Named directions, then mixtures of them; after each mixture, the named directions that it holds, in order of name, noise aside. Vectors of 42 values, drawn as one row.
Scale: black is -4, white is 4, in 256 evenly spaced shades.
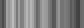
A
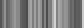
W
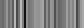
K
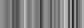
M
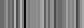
K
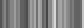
W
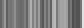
M, W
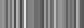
K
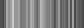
A, M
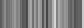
W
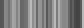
A, W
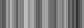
A, M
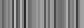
K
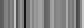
K, W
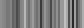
M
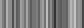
K, W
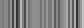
K, M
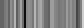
K, W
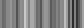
A, M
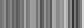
M, W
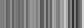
M, W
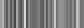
A, K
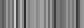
A, K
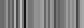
K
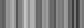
A, M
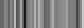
K, W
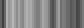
A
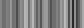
A, M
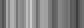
A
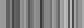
A, M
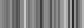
M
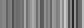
M, W
